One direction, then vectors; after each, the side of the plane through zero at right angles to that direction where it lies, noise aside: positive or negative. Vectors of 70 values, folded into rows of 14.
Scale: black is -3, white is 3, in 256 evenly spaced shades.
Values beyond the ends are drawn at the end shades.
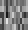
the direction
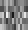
negative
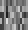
positive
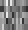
negative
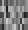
positive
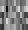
positive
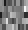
positive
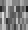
negative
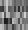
negative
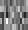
positive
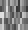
negative
